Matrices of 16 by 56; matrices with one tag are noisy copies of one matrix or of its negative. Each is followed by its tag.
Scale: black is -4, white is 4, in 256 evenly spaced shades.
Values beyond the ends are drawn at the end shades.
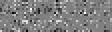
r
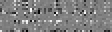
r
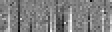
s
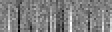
s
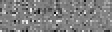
r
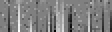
s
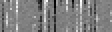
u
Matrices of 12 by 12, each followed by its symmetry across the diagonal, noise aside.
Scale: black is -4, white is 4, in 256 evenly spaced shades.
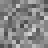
symmetric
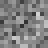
symmetric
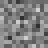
antisymmetric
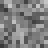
antisymmetric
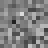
antisymmetric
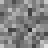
symmetric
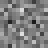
antisymmetric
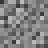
symmetric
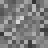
symmetric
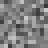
antisymmetric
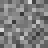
symmetric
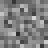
antisymmetric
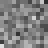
antisymmetric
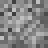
symmetric
